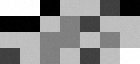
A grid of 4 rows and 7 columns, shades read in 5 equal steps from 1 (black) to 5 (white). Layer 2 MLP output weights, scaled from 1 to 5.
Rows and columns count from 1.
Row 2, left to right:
1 1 4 3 2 4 4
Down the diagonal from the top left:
5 1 3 4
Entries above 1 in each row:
5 5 7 7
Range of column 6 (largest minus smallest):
2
